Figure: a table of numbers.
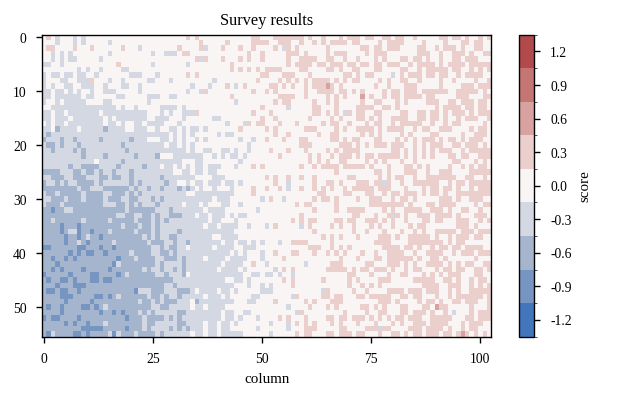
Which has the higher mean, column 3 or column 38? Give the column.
38
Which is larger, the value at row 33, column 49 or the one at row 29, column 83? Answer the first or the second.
the second
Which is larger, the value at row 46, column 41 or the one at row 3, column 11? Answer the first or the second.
the second
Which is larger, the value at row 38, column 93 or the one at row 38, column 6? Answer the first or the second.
the first
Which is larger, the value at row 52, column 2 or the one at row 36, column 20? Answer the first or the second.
the second
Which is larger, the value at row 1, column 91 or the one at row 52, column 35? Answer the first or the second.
the first
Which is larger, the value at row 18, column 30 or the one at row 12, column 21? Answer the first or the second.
the second
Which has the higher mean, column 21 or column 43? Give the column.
43
